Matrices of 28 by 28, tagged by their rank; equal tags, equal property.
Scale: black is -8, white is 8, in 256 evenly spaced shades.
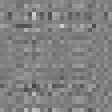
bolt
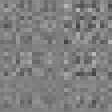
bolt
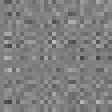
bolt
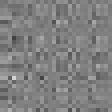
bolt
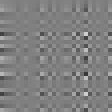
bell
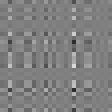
bell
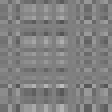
bell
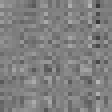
bolt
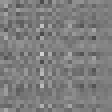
bolt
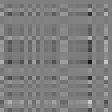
bell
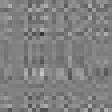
bolt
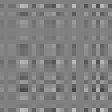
bell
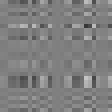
bell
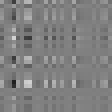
bell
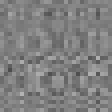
bolt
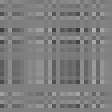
bell
